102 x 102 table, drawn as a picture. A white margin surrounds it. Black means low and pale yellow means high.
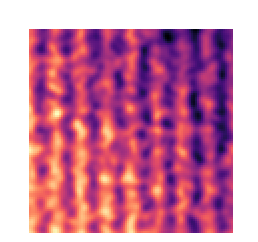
Stripes: upright, repeating 8 times. Average level on the scale: 50%. Histogram: bell-shaped. Ninth with the highest average: bottom left. Lone odd cells: none. Ninth with the lowest average: top right. Slope: up to the bottom left.
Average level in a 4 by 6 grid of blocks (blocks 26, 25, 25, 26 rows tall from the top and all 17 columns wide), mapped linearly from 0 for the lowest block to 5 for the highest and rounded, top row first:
3 2 2 1 0 0 | 4 2 2 2 1 1 | 4 4 4 3 2 1 | 5 4 4 4 2 2
